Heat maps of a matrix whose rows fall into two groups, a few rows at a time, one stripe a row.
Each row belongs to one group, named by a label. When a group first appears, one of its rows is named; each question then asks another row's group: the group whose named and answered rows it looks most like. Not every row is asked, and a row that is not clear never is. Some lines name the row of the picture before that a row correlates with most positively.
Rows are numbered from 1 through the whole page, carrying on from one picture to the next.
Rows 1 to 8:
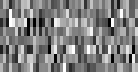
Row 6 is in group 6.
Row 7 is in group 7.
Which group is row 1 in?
7
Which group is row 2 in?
6
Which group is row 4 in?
6
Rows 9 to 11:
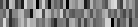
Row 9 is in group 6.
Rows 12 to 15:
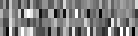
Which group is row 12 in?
6
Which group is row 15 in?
6
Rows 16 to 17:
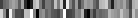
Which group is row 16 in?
6
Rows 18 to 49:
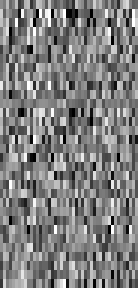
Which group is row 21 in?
7
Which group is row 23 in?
6
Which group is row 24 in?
6
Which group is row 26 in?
7
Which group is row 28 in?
7
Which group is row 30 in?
7
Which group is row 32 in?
7
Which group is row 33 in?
6
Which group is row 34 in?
6
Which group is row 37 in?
7
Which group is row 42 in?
7
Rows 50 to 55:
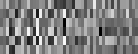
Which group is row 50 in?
7
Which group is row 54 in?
6
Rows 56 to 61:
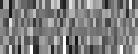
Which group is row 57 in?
7
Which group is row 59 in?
6
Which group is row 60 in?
6
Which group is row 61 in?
6
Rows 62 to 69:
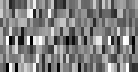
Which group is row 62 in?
7
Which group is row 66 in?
7
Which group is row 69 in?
6
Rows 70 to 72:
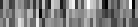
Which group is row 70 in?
6
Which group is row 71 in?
6
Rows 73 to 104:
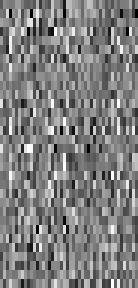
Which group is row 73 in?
6
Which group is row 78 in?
6
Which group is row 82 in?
6
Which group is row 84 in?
7
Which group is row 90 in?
6
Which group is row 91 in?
6
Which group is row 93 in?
7
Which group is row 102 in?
6
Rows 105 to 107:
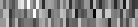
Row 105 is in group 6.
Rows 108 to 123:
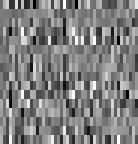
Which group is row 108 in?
6
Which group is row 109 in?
7
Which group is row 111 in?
7
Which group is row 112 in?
7
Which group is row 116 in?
6
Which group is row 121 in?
6
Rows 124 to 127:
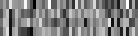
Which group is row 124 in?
7
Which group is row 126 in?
7
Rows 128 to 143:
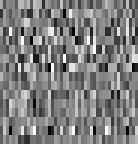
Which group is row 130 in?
7
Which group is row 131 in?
7
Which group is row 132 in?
6
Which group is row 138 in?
7
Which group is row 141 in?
7
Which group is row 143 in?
6
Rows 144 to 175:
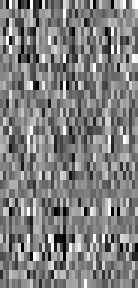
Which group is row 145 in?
6
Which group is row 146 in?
6
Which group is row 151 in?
7
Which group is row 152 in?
7
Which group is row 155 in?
6
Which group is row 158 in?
6
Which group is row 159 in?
7
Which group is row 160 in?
7
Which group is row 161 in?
7
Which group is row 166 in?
6
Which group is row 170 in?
7
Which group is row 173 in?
7
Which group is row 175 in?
6
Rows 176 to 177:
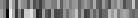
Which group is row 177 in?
6
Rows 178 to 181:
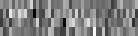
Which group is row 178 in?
6
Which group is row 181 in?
7
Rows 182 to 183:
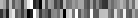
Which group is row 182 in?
6
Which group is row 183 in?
6
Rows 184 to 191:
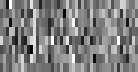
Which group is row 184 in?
6
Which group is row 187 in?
6
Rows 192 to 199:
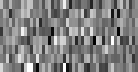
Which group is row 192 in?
6
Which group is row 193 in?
7
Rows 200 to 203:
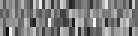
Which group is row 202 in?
7
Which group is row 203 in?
6
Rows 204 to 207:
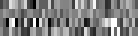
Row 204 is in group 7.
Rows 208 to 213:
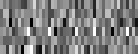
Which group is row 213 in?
6
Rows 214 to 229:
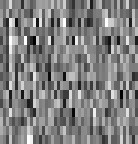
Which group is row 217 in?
6
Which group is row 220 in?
6
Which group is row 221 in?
6
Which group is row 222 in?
6
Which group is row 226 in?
7
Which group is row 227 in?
7
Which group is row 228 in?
6
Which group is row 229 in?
6
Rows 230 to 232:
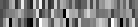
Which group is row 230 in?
6
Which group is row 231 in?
6
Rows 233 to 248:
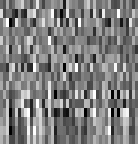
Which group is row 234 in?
7
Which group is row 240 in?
6
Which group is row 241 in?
6
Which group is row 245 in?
7
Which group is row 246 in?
7
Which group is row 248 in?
7
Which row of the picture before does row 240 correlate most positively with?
231
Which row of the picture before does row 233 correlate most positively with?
231
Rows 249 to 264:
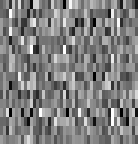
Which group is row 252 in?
7
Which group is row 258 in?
7
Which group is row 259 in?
6
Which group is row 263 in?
6
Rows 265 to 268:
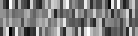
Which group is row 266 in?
7
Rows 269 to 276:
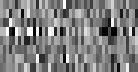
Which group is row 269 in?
6
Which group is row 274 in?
7
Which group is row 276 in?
7
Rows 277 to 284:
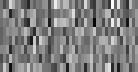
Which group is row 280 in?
7
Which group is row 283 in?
6
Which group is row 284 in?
7
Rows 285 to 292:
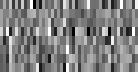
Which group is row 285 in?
6
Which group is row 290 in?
6
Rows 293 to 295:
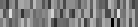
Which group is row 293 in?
6
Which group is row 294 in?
7
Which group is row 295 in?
7
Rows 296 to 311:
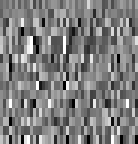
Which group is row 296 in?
6
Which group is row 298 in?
6
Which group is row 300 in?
6
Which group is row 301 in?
6
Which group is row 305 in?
6
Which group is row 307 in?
7
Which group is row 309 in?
7
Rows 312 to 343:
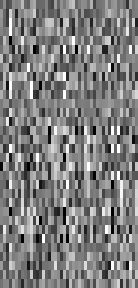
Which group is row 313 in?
6
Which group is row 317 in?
6
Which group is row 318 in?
7
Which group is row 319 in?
7
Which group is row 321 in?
6
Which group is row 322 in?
6
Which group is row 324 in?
6
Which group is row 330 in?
6
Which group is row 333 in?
6
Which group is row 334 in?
6
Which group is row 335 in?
7
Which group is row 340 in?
6
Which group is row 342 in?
6
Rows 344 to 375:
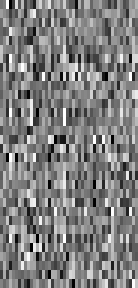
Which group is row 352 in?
6
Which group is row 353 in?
7
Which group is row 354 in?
6
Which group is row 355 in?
6
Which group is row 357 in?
6
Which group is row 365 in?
6
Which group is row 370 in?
6
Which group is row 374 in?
6
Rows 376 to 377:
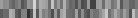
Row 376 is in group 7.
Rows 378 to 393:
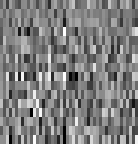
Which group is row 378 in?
6
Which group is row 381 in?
6
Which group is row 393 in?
7
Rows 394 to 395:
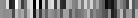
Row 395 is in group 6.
